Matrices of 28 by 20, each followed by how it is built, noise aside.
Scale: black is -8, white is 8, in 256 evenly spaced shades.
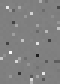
sparse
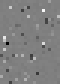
sparse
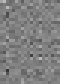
low rank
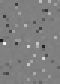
sparse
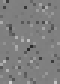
sparse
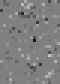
sparse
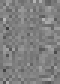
low rank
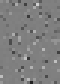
sparse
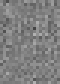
low rank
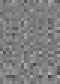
low rank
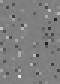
sparse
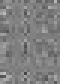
low rank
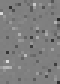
sparse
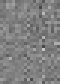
low rank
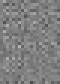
low rank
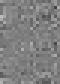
low rank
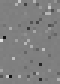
sparse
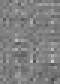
low rank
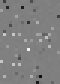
sparse
